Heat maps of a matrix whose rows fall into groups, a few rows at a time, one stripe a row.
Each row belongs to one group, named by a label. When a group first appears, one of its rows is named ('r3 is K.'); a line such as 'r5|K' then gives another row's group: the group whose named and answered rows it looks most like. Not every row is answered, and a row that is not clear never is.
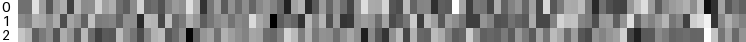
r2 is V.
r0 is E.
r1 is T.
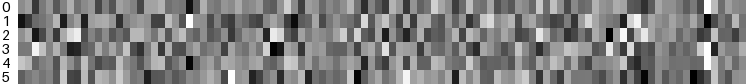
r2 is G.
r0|V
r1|E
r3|T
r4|V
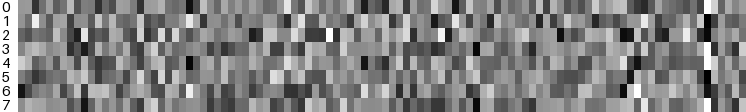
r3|T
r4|V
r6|E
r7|T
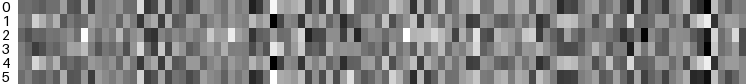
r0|G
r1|T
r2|G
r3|G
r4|T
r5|G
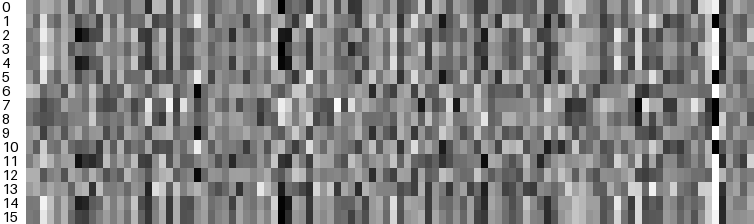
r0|T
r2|T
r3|T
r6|V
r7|G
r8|G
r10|E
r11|T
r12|V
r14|T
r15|T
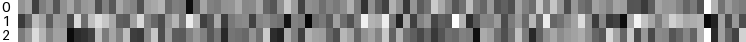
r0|V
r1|E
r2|T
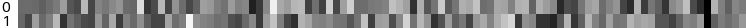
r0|G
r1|E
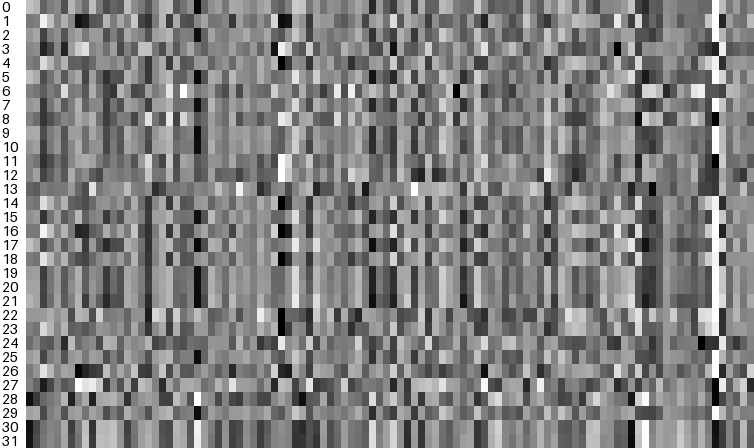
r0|V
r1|T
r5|V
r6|G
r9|V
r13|G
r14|T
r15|V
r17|V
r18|T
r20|V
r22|T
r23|T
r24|G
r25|V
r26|T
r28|E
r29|V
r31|E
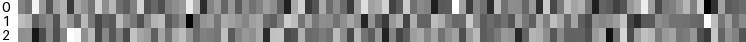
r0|E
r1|V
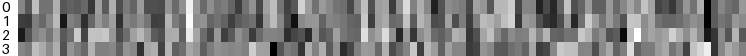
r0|E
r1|E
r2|E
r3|T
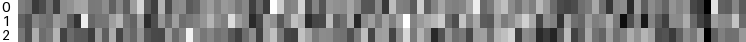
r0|G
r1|G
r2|E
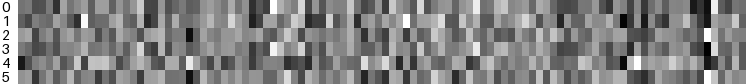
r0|G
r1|G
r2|V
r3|G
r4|E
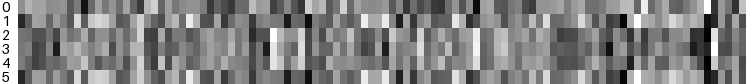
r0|T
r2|G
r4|G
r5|E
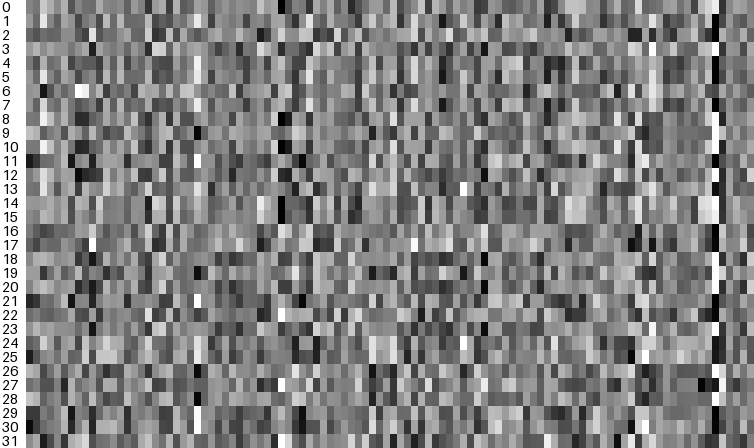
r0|T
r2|G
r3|T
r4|E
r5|E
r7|E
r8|T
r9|V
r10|T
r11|E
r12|T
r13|E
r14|T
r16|G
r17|G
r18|T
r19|V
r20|T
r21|E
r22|G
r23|T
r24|E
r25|E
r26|V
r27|G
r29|E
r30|E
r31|G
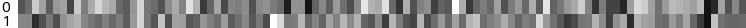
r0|E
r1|G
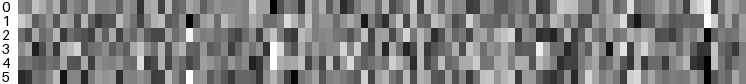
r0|T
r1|V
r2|E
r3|G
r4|G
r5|E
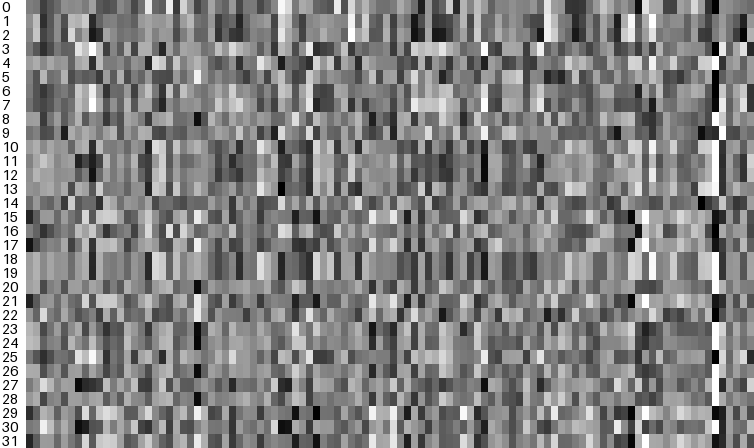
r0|G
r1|G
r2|G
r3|G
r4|T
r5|E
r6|G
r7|G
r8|V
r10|T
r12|T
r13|T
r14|G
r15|E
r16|G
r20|V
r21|E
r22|E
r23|V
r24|V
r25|G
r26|V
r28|V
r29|E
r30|T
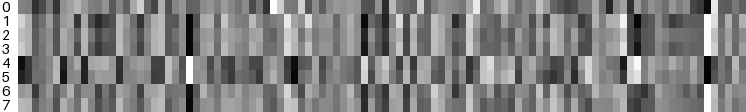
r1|V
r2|V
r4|E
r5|E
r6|V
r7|V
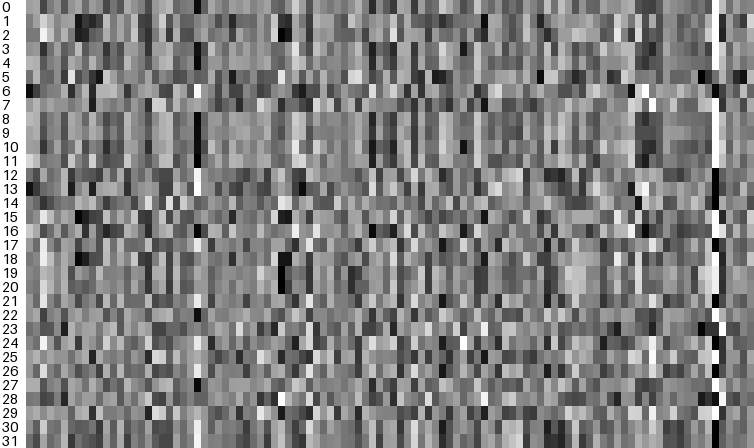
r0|V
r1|T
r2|T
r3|V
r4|V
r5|G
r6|E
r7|T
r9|V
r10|V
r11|V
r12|E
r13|E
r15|T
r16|V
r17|E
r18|T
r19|T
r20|T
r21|E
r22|V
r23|G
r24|E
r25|T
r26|E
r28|G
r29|T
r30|E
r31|E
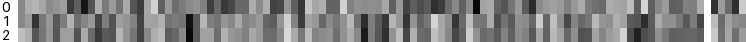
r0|T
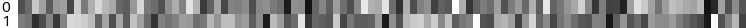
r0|E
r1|G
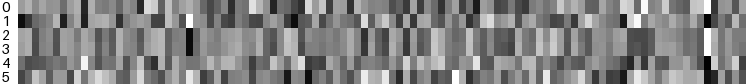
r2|V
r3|V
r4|G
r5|E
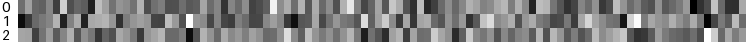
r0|G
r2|V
